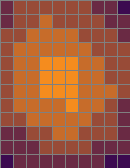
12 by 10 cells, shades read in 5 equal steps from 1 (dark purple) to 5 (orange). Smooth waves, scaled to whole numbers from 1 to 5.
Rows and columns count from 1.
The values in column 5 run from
2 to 5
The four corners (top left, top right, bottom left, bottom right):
2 1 1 1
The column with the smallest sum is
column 10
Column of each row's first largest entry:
2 4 3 2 4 4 4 6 3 5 4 2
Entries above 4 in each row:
0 0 0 0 3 3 3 1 0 0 0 0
